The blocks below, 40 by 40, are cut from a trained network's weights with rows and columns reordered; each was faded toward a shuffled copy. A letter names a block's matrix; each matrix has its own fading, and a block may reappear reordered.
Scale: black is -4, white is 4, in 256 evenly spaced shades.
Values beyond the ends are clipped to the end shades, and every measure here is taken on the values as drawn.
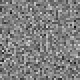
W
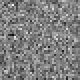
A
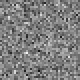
W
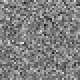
W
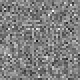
A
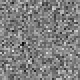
W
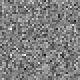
A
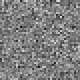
W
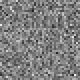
A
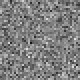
W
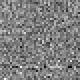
A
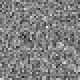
A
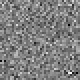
A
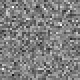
A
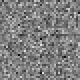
A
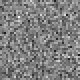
W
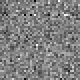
A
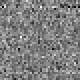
A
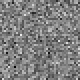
A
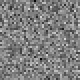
W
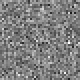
A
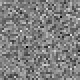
W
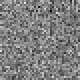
W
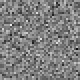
W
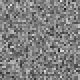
W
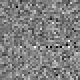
A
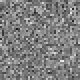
W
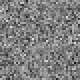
W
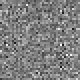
A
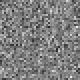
W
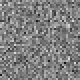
A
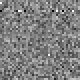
A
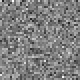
A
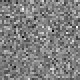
A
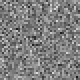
W
